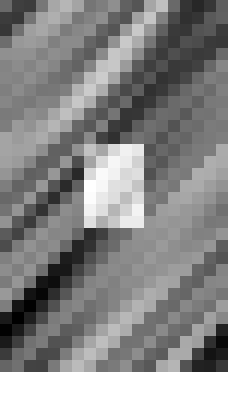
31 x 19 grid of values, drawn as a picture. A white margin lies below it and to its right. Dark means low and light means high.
There is no overall slope. The centre is the ninth with the highest average. An odd patch, higher than its surroundings, sits in the centre. The grain runs diagonally up to the right.
